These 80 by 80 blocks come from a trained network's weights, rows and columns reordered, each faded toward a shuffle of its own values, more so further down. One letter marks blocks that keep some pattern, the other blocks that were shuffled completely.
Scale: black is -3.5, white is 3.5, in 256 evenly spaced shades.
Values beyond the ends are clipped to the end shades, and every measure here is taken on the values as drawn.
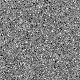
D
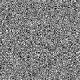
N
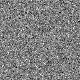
D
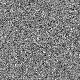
D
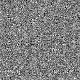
N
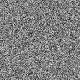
N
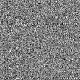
N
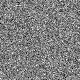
D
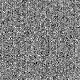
N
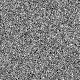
D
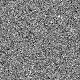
D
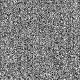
N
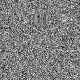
N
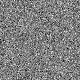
D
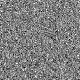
N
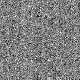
N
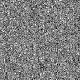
N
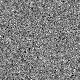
D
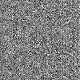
N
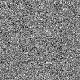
N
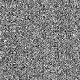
N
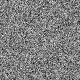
D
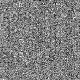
N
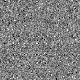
N
